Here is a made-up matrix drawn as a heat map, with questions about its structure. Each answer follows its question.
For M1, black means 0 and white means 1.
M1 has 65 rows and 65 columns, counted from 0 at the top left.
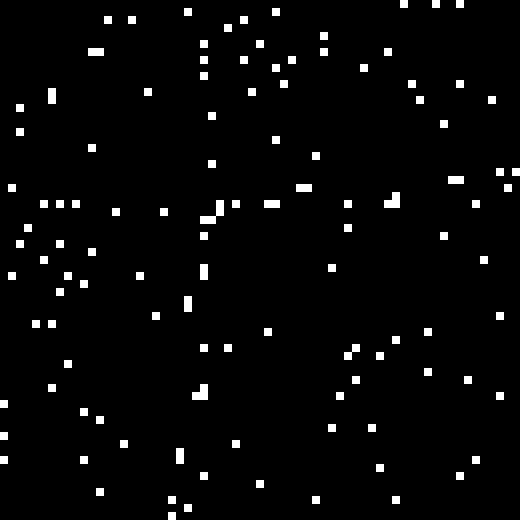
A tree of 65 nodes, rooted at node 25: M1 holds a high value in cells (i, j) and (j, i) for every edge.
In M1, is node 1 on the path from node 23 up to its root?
yes
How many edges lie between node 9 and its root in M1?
1
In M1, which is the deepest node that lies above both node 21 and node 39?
62
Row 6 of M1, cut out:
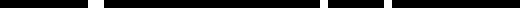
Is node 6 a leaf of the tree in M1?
no
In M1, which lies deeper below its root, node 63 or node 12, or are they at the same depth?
node 63
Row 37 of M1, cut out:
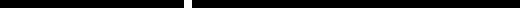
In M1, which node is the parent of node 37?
23
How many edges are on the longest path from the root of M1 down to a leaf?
4
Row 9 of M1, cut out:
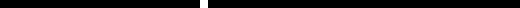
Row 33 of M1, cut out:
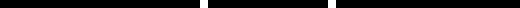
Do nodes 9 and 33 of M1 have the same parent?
yes
